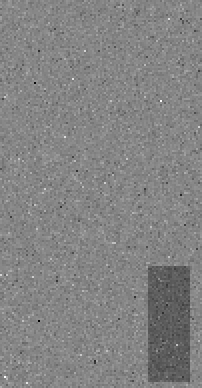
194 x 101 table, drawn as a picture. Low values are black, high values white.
No regular stripes run through it. The ninth with the lowest average is the bottom right. Overall the values sit about 50% of the way up the scale. In the bottom right lies a patch that is lower than the rest.
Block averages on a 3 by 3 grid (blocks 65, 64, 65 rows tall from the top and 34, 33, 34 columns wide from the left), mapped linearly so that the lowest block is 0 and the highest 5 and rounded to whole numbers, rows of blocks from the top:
555 | 555 | 550
